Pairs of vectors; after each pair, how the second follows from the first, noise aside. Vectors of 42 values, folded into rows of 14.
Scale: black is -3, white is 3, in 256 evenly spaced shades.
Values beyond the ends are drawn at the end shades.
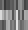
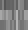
shrunk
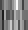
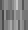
shrunk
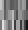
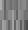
shrunk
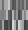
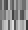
sign-scrambled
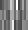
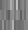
shrunk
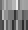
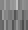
shrunk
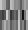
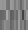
shrunk
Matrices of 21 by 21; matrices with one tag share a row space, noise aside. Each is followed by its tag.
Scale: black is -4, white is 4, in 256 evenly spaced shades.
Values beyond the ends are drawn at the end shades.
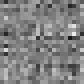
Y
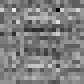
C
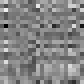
Y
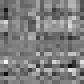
Y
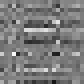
C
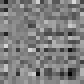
Y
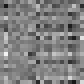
Y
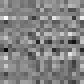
Y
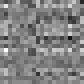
Y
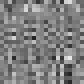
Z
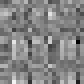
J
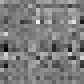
Y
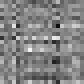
C
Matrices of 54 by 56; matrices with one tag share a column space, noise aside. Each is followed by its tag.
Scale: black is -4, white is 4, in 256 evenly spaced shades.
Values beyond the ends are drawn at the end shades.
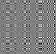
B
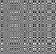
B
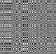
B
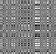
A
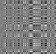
A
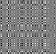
A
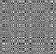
B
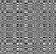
B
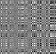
A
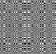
B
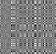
A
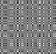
A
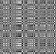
A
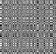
A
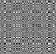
B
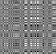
A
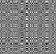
B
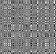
A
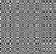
B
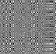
B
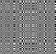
B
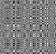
A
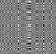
B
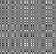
A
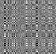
A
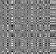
A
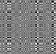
B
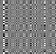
A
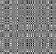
A
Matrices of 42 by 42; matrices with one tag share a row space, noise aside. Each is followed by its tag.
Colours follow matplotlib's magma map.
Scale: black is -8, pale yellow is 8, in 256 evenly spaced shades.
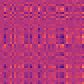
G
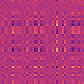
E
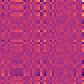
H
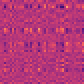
G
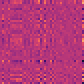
H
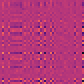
H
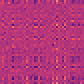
E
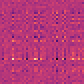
E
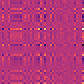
H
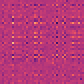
E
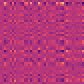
G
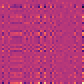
H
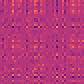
E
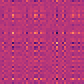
E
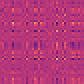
E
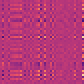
H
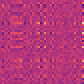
H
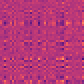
G
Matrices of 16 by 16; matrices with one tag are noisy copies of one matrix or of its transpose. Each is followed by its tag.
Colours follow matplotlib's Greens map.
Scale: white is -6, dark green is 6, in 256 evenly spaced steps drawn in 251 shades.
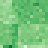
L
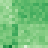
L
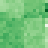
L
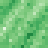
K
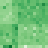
L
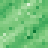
K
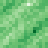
K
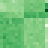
L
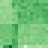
L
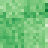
L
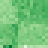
L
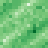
K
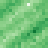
K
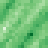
K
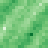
K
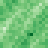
K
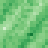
K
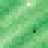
K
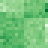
L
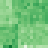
L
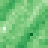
K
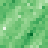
K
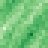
K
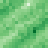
K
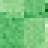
L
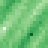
K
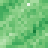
K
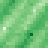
K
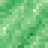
K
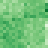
L
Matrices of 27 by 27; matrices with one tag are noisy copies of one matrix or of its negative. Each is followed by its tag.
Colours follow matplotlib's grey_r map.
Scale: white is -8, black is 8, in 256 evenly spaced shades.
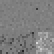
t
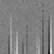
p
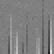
p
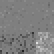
t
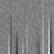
p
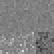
t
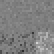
t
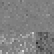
t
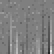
p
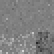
t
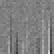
p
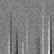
p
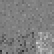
t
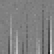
p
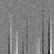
p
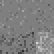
t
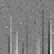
p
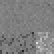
t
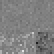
t
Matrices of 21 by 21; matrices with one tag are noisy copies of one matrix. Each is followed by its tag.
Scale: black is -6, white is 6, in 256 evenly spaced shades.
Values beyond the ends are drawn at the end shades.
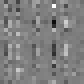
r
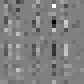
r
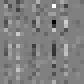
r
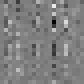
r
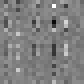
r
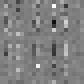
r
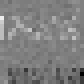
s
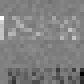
s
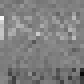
s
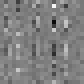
r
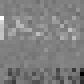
s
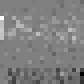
s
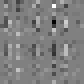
r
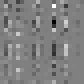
r
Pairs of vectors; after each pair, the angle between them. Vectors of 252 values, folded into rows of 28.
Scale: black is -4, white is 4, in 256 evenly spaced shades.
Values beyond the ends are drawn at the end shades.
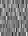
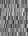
partly aligned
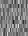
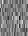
orthogonal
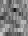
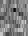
nearly parallel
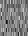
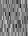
orthogonal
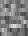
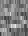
nearly parallel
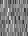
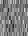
nearly opposite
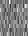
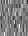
orthogonal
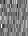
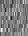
orthogonal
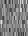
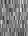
nearly parallel
